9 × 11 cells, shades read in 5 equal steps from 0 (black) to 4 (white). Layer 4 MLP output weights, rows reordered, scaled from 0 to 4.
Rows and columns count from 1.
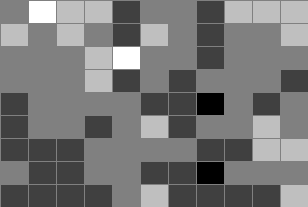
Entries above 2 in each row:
6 4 2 1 0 2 2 0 2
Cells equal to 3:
17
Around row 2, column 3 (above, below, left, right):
3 2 2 2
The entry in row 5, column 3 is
2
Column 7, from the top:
2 2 2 1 1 1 2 1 1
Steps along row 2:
down up down down up down down up same up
